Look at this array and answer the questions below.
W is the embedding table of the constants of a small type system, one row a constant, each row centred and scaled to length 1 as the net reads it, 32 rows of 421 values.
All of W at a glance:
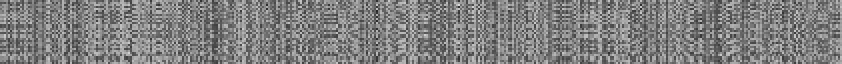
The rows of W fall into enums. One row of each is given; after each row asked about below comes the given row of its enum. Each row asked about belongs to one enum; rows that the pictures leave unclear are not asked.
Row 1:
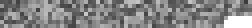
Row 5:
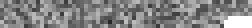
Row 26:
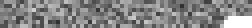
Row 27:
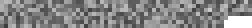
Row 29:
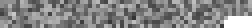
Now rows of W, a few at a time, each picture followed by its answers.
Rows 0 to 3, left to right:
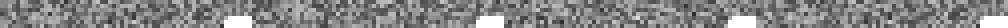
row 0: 29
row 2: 26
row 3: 29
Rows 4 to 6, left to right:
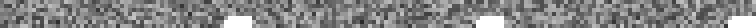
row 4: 26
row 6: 29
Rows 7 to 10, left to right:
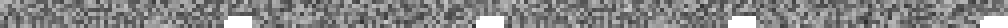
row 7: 27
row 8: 29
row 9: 27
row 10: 5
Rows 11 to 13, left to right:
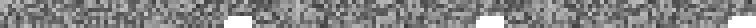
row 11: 27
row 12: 1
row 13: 1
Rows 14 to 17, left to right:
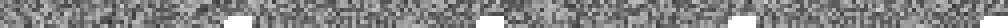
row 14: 5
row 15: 27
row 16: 1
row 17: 27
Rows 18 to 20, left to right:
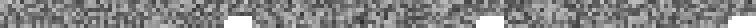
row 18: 27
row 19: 5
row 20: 1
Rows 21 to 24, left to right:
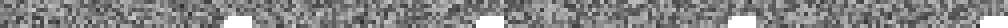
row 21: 26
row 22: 5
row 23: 1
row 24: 29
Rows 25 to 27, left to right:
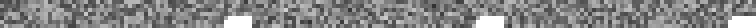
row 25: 1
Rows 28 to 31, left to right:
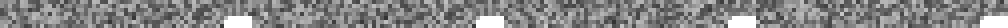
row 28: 29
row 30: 5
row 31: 1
